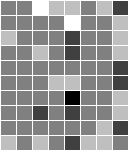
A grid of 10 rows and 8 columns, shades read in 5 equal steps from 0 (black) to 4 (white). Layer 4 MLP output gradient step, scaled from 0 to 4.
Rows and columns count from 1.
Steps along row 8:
same down up down up same up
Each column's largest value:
3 2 4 3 4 3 3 3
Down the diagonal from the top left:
2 2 2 2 2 2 2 3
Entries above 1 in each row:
7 8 7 7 7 7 7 6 7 7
